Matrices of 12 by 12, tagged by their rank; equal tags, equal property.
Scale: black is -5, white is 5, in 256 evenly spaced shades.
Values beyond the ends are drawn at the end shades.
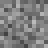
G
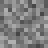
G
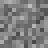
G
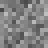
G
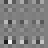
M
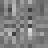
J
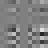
M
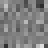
J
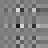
M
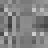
J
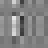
M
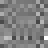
J
